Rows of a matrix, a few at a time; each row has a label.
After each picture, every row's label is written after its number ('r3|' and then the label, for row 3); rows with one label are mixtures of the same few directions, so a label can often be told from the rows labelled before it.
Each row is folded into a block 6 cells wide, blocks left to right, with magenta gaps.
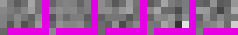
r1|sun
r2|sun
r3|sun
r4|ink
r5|ink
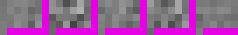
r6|ink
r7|sun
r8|ink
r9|sun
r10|sun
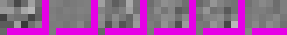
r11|sun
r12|ink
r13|sun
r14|ink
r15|ink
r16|sun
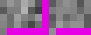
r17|ink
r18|sun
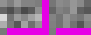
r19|sun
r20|ink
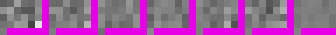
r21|ink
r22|ink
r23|sun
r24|sun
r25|ink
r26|ink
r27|sun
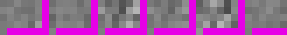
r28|ink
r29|sun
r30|ink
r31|ink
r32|sun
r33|ink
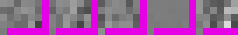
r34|ink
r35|ink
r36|sun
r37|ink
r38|ink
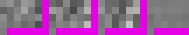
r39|ink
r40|ink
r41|ink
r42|sun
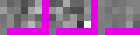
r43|ink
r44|ink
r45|ink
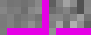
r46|ink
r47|sun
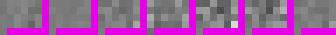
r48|ink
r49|ink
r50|ink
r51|sun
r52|ink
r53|ink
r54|ink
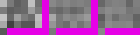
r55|sun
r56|sun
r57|sun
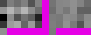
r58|sun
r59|ink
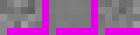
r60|sun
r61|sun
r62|ink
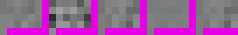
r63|sun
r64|sun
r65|ink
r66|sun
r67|ink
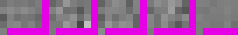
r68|sun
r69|ink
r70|sun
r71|ink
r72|ink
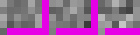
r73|sun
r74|ink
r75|sun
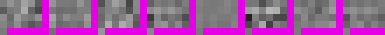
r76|ink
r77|sun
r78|sun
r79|sun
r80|sun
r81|sun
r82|ink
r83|sun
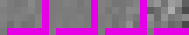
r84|sun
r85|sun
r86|ink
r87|ink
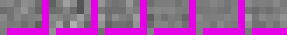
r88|ink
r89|sun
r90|sun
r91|sun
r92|sun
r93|sun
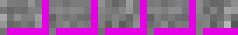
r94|sun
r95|sun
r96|sun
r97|sun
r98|ink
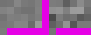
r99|ink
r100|sun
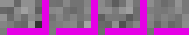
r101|ink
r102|ink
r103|sun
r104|sun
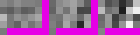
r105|sun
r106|ink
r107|ink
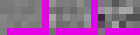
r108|sun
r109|sun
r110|sun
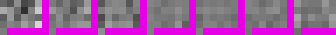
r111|ink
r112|ink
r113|sun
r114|ink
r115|sun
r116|sun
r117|sun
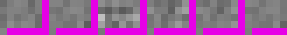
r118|sun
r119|ink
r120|sun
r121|ink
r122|ink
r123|ink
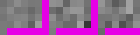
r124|ink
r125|ink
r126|sun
